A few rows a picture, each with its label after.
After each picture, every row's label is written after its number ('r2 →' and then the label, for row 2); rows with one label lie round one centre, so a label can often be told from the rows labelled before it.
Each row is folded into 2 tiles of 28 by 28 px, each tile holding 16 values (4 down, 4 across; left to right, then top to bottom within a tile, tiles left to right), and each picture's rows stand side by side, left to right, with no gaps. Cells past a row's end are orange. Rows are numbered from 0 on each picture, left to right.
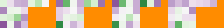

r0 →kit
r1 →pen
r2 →pen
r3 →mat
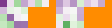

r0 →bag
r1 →mat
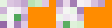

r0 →kit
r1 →mat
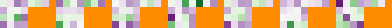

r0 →kit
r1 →pen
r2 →kit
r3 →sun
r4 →kit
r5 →mat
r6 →bag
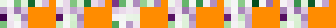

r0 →sun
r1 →sun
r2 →pen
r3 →sun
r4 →sun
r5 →sun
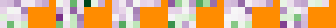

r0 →mat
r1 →sun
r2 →mat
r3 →pen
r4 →mat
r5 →kit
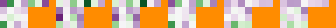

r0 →pen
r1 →sun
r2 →sun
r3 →pen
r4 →mat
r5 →mat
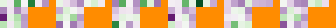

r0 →sun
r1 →kit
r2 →pen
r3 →sun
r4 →mat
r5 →kit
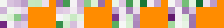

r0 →kit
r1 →pen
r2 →sun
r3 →sun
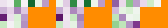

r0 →sun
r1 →sun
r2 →bag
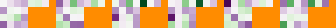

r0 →kit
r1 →bag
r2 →sun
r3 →sun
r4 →bag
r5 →pen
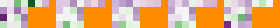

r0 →sun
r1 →mat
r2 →mat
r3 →mat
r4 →kit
